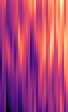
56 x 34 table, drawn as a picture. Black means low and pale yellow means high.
Ninth with the highest average: top right. Ninth with the lowest average: bottom left. Slope: up to the top right. Average level on the scale: 50%. Mirror symmetry: none.
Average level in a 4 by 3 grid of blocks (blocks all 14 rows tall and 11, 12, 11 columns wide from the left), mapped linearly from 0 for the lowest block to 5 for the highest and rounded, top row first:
2 4 5 | 2 3 5 | 2 2 3 | 0 2 2
